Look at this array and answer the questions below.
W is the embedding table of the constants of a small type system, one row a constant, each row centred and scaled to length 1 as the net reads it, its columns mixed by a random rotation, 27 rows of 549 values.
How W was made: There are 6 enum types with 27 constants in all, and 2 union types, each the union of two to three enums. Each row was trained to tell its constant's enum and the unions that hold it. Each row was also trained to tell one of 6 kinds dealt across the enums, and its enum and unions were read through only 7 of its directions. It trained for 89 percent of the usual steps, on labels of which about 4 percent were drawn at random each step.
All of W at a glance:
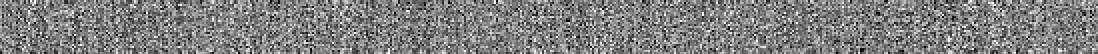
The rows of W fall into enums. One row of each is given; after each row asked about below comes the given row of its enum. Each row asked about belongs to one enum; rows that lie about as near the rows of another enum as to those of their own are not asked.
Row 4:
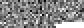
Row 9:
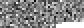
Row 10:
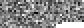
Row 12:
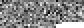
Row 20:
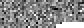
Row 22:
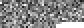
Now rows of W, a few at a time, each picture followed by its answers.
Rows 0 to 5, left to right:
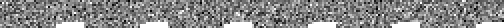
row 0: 9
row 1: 9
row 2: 4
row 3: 9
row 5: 20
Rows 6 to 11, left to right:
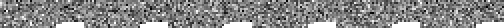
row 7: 12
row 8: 10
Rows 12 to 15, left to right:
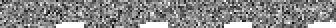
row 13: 4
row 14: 20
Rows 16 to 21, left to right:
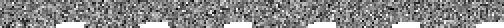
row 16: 9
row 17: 4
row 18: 10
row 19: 22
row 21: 12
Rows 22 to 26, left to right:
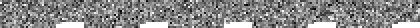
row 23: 4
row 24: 22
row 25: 22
